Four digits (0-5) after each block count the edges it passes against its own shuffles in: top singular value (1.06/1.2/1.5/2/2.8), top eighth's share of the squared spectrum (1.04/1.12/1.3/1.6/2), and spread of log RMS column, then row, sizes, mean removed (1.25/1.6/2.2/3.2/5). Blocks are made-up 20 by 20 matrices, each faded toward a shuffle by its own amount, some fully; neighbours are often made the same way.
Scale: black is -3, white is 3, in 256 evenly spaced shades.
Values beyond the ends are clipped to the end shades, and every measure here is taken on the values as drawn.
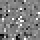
1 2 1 1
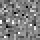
1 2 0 0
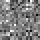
3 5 1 2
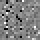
2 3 1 0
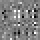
3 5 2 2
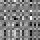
4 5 3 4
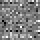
2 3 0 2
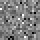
0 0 0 0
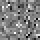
2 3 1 0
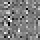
3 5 2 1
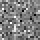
1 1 0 0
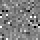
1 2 0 0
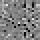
3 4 1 0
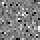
0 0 0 0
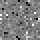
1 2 0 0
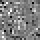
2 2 1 0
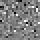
0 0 0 1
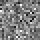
1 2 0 1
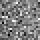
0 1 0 0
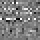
2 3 0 3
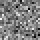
0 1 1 0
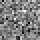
0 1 0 0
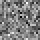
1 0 0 0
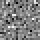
0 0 0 0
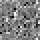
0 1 1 0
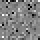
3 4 0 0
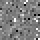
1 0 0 0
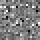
2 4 1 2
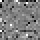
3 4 0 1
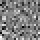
3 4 2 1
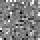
1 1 1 0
